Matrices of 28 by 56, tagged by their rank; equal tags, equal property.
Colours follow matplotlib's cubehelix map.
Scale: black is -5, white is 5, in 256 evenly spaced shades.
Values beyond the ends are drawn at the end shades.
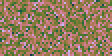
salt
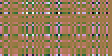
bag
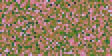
salt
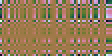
bag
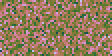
salt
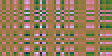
bag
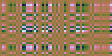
bag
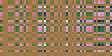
bag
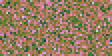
salt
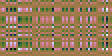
bag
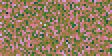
salt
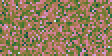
salt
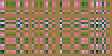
bag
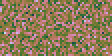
salt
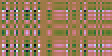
bag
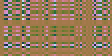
bag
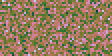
salt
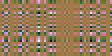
bag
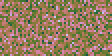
salt
